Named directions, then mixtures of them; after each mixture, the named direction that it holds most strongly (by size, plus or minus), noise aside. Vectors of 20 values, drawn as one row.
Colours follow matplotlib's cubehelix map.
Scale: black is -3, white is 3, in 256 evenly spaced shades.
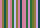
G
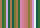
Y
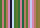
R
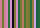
Y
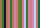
G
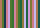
G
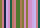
R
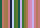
R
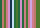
R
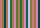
G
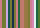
Y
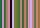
R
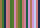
G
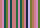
G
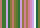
Y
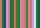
Y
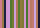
G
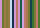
R
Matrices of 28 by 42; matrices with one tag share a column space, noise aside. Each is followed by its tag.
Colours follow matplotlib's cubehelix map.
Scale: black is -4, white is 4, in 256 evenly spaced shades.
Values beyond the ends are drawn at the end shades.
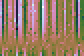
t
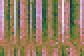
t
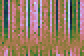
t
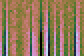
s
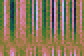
t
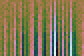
s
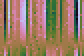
t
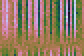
t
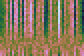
t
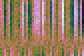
t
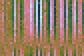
t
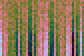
s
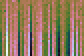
s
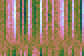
t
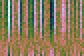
t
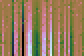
s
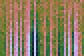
s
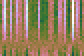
t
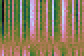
t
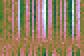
t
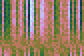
t
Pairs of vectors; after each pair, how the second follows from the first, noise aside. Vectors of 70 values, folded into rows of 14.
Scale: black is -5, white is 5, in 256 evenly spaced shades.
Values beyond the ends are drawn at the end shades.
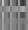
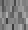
shuffled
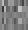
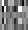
scaled up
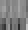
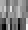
scaled up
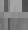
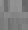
shrunk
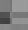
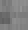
shrunk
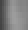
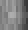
reversed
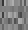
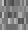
negated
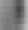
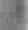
shrunk
